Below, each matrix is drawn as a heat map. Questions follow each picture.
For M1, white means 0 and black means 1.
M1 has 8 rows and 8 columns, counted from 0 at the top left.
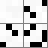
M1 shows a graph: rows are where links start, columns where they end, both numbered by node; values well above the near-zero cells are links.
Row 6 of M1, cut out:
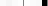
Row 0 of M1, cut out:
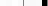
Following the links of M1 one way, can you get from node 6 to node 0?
yes
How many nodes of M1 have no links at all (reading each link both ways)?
1
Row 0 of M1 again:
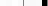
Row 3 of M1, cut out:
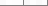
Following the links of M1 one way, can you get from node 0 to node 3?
no
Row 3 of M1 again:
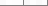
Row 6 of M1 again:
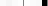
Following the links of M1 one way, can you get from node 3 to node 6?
no
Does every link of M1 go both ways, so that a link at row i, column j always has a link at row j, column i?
yes
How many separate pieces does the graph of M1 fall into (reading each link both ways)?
2
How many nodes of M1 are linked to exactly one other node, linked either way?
4
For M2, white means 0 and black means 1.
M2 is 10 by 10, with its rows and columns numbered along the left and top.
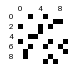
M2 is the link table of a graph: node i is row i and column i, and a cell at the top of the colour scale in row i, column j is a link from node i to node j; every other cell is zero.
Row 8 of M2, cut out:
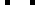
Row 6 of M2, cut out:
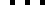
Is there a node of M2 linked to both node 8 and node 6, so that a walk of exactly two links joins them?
no
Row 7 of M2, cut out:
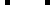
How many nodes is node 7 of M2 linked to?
2
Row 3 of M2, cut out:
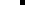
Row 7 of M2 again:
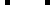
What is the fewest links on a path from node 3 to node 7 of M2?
6
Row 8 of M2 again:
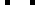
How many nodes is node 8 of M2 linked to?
2
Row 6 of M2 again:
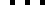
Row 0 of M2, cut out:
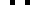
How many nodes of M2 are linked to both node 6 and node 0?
2
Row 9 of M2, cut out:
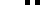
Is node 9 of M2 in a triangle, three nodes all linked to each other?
no
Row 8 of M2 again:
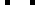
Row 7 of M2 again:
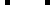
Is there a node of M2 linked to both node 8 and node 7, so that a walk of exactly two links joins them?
yes
